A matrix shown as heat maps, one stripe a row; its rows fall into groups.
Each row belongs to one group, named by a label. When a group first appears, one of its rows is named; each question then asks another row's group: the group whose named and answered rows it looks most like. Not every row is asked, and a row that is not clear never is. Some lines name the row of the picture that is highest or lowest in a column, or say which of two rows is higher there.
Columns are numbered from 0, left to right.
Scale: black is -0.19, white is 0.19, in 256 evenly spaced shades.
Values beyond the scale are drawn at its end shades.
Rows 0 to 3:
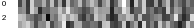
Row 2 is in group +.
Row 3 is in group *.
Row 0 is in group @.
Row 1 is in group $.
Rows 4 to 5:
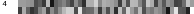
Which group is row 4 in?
*
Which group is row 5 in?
+
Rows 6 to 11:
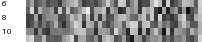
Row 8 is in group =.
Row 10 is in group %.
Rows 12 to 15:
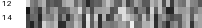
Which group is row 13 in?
=
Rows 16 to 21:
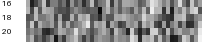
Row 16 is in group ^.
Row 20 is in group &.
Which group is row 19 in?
@
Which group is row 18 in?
=
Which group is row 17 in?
^
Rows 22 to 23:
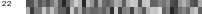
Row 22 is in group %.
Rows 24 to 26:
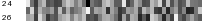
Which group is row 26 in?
$
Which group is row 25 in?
@
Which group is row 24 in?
$
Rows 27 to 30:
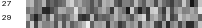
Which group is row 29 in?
^
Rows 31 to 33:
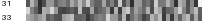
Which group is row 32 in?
^
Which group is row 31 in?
+
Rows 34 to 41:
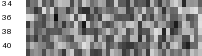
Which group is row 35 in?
^
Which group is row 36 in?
+
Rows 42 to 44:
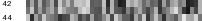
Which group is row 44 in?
^
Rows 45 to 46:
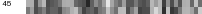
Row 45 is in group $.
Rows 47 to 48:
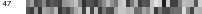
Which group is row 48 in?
=
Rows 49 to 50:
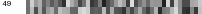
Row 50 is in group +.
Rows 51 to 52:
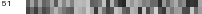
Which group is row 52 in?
%
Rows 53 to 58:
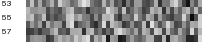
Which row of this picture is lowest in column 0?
57
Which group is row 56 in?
*
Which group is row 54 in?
$
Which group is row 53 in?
+
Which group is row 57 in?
%
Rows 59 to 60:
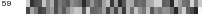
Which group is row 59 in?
^
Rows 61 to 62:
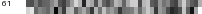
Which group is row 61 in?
%
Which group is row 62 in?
@
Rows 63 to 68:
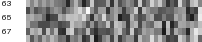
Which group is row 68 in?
^
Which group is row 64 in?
%
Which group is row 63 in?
^
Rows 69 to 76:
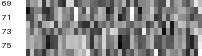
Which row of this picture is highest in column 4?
72
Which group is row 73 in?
*
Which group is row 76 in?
+
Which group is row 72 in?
^
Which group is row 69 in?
*
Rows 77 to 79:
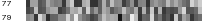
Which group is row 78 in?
=
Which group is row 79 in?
$
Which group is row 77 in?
*
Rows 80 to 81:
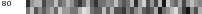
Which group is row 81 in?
+
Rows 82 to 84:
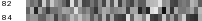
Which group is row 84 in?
+
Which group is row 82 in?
^
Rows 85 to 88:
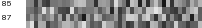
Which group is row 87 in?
@
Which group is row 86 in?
^
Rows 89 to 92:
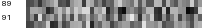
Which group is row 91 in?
@
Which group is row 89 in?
%
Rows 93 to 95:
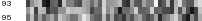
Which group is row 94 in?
$
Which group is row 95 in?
+
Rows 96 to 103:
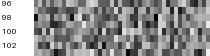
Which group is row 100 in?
=
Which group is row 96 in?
+
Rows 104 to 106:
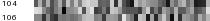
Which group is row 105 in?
+
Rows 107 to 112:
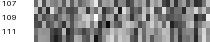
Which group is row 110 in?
=
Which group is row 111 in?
*
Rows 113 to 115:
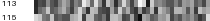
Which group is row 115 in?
$
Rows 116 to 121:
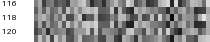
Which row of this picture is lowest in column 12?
118
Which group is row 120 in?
=
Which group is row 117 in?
+
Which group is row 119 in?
+
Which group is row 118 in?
*
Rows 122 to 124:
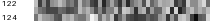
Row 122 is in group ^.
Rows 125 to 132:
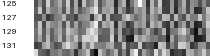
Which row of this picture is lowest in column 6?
131
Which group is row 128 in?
@
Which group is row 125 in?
@
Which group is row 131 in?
&
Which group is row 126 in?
@
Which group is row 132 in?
^
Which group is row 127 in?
%
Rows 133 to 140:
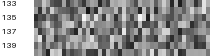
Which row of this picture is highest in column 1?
138
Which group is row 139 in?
+
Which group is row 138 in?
$
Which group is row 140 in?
^
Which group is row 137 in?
^
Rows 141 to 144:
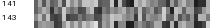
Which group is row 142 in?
*
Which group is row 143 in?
*
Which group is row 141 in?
+
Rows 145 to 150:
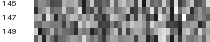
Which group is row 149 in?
^
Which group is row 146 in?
*
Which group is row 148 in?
=
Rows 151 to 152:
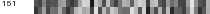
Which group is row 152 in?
=
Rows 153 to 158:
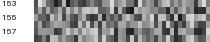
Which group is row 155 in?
^
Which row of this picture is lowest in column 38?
154
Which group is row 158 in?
=
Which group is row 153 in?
*
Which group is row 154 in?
+
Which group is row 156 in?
=
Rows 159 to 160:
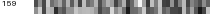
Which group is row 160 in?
$
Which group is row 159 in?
@
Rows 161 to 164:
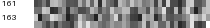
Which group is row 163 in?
^
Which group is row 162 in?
*
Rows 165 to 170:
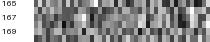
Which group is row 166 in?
^
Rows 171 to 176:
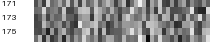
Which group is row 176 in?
@
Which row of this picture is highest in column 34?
175
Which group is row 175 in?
=
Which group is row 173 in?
%
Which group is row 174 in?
=
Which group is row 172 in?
=
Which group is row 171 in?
@
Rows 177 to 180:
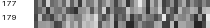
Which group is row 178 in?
=
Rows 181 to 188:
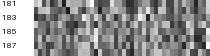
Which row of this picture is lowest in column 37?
187
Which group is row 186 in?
@
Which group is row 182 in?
*
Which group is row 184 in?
^
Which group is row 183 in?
%
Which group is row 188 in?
^
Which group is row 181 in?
+
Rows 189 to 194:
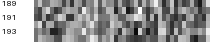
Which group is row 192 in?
$
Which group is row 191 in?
=
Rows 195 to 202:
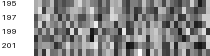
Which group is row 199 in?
^
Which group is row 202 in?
@
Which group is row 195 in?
$
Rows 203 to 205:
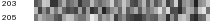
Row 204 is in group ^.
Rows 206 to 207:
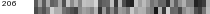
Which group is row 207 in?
=
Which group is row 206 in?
+
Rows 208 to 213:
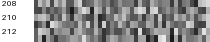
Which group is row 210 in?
*
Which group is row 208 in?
*
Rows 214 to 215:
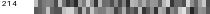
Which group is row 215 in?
&
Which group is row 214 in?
^
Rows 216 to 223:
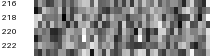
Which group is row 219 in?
^
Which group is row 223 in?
%
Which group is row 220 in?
&
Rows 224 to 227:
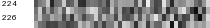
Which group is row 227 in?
%
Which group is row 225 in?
+
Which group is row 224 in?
*
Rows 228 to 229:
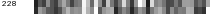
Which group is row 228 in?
%
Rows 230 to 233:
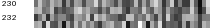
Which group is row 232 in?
=
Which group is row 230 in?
@
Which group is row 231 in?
$
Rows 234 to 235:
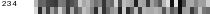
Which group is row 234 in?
%
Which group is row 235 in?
^
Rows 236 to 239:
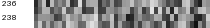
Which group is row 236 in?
=
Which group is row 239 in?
+
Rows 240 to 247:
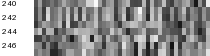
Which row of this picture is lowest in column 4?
247
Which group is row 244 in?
$
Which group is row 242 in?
@
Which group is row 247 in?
&
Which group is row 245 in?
%
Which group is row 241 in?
@
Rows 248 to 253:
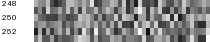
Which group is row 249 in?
@
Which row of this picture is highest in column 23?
250
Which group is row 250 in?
%
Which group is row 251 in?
+
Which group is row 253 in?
$
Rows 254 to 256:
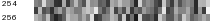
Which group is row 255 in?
+
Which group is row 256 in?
&
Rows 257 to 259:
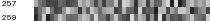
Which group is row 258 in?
&
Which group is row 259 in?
=
